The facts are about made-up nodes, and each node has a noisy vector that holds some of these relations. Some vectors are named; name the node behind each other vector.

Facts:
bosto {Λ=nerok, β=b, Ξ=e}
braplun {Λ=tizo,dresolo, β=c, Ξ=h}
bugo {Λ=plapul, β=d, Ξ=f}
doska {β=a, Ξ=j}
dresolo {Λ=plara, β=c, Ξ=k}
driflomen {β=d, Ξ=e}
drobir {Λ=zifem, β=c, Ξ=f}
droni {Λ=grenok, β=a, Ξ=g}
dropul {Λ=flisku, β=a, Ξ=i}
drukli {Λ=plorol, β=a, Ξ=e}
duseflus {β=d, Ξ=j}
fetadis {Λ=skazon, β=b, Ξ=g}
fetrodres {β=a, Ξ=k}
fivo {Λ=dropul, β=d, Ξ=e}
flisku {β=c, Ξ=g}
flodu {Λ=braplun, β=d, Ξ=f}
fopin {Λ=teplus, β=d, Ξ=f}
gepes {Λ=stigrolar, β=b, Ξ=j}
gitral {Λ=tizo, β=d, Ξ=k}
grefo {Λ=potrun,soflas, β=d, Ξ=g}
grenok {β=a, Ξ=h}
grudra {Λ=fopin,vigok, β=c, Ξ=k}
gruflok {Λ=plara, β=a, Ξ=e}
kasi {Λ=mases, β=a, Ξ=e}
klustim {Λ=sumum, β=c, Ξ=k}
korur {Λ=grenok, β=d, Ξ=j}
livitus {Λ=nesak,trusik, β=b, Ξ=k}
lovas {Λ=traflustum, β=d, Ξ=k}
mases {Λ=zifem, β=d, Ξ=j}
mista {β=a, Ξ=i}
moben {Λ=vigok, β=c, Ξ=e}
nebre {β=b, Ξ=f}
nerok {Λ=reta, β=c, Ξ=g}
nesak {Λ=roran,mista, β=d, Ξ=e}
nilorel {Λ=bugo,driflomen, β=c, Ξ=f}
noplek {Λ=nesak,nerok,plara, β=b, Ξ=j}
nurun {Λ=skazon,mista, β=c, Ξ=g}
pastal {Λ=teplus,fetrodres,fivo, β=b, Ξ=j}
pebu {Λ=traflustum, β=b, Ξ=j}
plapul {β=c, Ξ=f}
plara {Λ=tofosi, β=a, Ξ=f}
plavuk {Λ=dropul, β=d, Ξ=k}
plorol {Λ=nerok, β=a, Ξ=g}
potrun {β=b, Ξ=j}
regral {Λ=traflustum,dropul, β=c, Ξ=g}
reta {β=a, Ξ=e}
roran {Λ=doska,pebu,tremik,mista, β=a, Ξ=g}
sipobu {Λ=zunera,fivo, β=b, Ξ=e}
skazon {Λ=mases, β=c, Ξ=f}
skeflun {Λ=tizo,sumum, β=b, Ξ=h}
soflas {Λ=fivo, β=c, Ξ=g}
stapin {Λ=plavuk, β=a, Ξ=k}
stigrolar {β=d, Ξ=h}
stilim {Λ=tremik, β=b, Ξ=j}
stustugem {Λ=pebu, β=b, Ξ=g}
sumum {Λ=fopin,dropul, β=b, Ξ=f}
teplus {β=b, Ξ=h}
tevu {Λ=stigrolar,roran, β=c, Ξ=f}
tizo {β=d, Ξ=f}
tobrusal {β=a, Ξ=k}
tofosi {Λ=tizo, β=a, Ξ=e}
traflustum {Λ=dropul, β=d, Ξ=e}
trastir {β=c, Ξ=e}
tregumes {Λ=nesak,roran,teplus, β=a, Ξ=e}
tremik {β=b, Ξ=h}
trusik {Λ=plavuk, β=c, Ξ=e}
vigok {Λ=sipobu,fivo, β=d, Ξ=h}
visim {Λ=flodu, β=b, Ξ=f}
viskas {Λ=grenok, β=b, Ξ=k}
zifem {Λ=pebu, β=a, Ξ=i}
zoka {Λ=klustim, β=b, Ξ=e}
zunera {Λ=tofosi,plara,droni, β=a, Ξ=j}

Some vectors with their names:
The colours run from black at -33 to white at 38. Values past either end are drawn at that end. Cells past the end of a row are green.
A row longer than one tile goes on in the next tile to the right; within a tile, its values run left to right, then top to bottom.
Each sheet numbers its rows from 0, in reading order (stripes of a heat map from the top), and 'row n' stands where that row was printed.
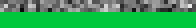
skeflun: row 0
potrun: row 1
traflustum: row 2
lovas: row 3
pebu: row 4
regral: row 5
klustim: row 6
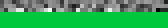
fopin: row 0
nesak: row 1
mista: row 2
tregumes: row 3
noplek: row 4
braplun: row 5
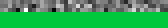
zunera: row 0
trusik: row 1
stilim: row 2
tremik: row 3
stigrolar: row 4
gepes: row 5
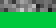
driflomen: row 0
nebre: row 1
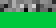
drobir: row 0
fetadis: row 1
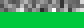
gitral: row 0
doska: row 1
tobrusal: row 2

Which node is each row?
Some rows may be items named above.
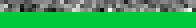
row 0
teplus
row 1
plapul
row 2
grefo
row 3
zunera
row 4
tizo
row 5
gepes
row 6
nesak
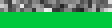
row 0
stilim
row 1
fopin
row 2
plapul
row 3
tobrusal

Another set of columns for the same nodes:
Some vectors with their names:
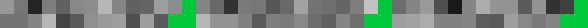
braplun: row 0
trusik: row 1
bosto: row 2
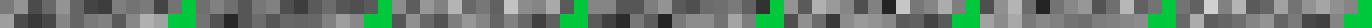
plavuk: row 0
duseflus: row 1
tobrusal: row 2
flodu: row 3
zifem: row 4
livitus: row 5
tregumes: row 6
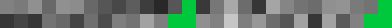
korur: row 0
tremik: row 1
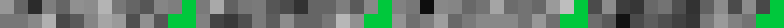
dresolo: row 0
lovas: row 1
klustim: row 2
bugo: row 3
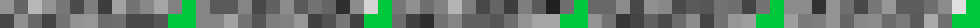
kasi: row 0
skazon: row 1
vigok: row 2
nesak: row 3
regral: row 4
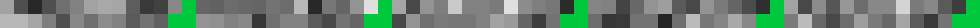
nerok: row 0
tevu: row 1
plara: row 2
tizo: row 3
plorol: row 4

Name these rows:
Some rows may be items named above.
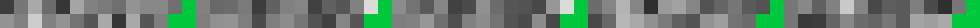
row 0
tremik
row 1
nurun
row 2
drobir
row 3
viskas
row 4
fivo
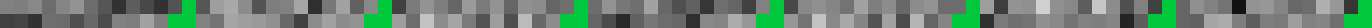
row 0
korur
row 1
pastal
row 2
teplus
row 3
grefo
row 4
teplus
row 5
grenok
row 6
visim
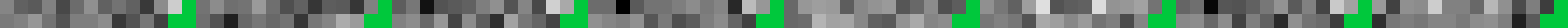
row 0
skazon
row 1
grefo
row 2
nilorel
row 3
plapul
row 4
sipobu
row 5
dropul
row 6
nilorel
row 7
grenok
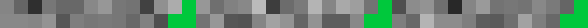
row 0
trastir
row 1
stapin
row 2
nebre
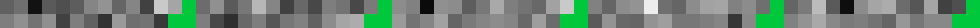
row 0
nilorel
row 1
fopin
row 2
klustim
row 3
fetrodres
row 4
noplek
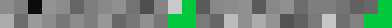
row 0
flisku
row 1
potrun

